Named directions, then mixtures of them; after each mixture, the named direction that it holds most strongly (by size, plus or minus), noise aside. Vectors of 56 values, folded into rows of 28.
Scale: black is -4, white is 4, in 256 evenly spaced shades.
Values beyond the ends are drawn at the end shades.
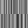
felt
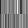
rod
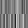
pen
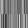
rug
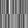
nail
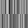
nail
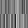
pen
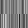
rug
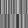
felt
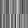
pen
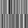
nail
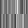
pen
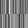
nail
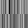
nail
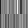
rod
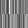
nail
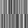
felt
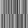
felt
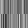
rug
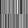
rod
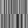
felt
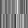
pen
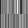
rod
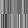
rug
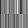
rod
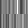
rod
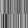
rug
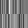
nail
